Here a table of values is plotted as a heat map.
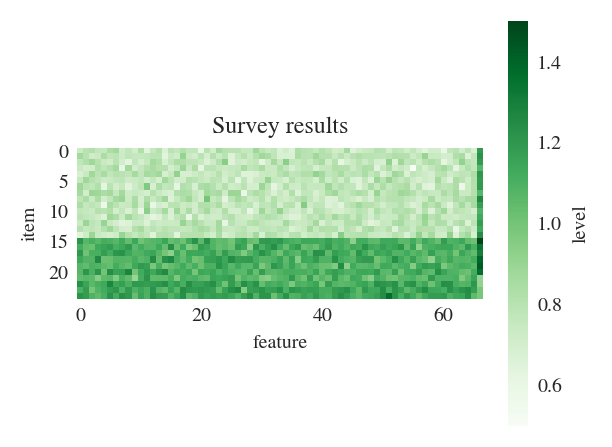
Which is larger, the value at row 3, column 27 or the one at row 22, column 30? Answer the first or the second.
the second
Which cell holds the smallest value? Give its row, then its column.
3, 55
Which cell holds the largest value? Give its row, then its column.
15, 66
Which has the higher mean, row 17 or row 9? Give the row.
17
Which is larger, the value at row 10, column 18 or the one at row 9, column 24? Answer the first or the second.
the first
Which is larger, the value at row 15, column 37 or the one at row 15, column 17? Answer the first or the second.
the first
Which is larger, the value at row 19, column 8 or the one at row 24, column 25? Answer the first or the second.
the second
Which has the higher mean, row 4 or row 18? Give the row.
18
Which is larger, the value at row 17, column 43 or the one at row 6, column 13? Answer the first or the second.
the first
